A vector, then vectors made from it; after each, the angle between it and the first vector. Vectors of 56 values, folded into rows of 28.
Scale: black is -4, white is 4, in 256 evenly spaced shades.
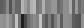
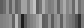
nearly parallel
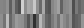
partly aligned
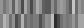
partly opposed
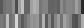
partly aligned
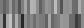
partly aligned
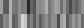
partly opposed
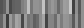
partly aligned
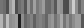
orthogonal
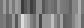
nearly opposite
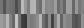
nearly parallel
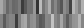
partly opposed
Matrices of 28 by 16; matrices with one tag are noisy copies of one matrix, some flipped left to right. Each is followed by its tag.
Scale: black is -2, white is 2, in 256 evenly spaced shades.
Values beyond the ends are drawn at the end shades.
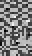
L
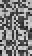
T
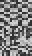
L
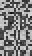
T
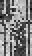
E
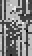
E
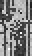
E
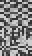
L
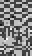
L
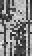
E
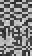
L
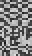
L
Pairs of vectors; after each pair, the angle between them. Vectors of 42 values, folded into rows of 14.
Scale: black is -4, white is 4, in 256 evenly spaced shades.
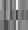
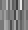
partly opposed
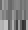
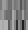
nearly parallel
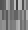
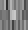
partly opposed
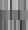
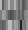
partly aligned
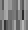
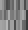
partly opposed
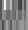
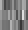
partly opposed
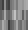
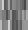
partly opposed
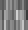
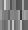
orthogonal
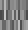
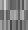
partly aligned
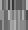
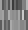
nearly parallel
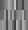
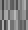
orthogonal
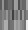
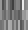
orthogonal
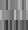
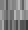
nearly parallel
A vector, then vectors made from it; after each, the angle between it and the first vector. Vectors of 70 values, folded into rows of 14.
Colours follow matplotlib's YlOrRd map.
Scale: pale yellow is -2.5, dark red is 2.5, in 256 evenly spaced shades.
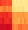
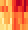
nearly opposite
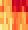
nearly opposite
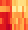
nearly parallel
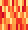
orthogonal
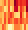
partly opposed
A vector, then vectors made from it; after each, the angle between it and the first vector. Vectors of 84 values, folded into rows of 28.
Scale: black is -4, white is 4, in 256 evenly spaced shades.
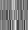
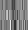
nearly opposite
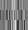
nearly parallel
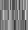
partly opposed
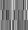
partly aligned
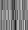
nearly opposite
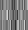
nearly opposite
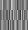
partly aligned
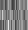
partly opposed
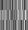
partly opposed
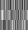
orthogonal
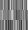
orthogonal
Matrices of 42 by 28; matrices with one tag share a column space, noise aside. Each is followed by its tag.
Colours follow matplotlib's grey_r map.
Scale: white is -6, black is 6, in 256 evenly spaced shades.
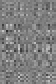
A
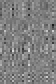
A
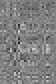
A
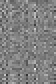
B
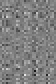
B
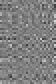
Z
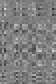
A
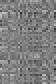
B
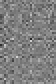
Z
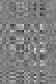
A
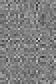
Z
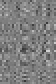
A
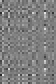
B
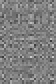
Z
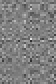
Z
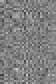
B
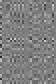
Z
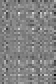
B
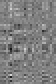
A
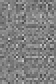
Z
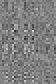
A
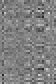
B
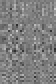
A
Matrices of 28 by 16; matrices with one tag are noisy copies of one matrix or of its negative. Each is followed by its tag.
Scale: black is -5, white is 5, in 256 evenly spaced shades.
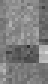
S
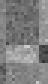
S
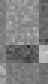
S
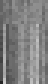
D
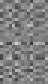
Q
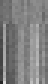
D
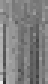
D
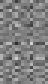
Q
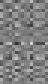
Q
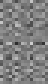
Q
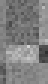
S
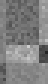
S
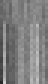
D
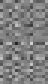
Q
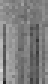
D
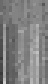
D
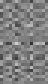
Q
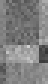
S
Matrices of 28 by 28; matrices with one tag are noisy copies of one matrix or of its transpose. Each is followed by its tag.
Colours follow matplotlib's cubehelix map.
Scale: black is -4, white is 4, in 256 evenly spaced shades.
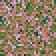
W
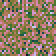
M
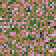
M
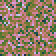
W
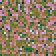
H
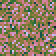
M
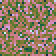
H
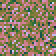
M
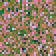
M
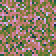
W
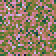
W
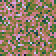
W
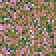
H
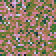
W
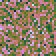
H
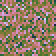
W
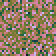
M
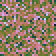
W
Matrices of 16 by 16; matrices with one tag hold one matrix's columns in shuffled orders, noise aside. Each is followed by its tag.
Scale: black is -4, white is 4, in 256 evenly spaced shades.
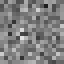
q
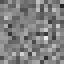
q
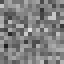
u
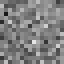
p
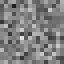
q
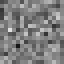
u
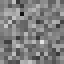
p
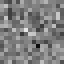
u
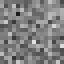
p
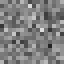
u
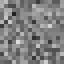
p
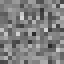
u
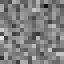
q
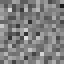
q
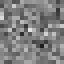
u
